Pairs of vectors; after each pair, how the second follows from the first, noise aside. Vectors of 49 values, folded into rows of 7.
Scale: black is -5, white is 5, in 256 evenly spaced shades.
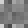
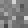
shuffled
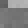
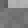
copied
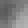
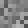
sign-scrambled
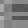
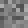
sign-scrambled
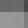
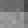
copied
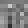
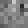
shuffled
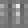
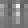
copied
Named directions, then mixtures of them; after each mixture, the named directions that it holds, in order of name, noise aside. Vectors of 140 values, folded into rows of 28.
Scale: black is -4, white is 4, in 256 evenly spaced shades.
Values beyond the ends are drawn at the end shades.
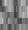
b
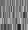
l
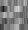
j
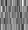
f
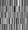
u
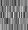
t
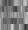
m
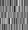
u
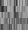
b, j, u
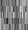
b, m, t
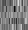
m, u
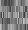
b, m, t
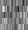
f, j, l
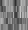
b, t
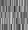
f, l, u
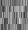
j, l, t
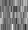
l, m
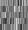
j, u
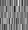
u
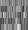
j, l, t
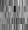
b, m, u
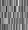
t, u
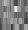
j, m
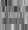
f, m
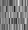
m, u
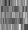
l, m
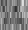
b, f, m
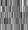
f, t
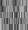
b, t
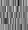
t, u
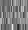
l, m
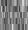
f, l, m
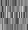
t
